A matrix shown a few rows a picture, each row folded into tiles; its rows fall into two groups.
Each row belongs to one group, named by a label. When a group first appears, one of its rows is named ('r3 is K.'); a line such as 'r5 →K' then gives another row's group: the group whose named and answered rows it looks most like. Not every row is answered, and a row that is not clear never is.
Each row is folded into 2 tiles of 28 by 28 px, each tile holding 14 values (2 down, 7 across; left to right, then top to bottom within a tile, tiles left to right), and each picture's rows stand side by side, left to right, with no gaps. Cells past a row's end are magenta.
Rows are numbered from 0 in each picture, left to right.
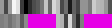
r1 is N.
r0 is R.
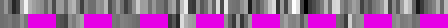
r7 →R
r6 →N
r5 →R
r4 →N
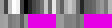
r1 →R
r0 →R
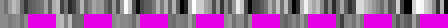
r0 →R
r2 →R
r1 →N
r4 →R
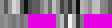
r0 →R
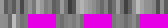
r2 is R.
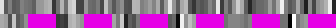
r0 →N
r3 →N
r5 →N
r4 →R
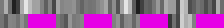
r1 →N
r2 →R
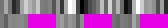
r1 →R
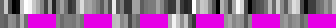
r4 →R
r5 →R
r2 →N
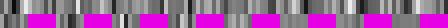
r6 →R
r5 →R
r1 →N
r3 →N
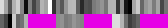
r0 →N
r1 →R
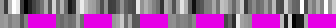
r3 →R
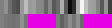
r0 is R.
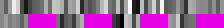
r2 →N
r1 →N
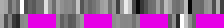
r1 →N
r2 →R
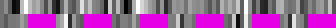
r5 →N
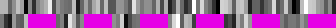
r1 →N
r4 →N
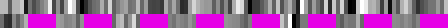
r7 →R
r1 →R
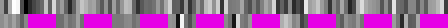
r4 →N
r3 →N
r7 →N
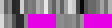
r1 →R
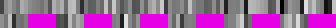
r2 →N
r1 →N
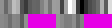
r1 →R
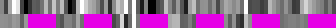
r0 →R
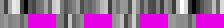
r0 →R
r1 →N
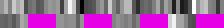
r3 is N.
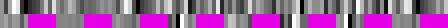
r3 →N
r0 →R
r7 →R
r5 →N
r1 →R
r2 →R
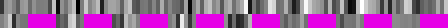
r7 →R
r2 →N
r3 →N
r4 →N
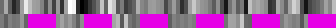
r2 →N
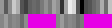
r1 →R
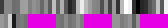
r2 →R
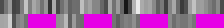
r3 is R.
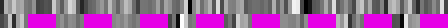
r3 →N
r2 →R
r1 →R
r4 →N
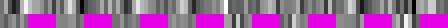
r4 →N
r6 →R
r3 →R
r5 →N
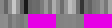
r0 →R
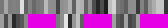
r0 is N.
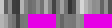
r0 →N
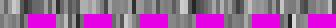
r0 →R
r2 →N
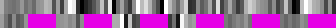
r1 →R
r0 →N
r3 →N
